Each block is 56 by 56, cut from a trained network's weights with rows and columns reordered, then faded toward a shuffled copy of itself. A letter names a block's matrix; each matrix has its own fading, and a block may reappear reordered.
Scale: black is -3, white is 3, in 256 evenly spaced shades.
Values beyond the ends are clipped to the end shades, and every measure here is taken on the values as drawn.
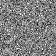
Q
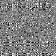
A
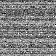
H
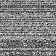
H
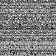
H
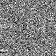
Q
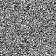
Q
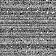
H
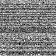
H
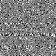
A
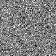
Q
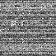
H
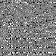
A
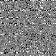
A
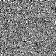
Q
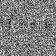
Q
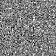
Q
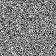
Q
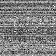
H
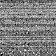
H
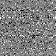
A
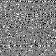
A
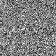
Q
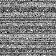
H
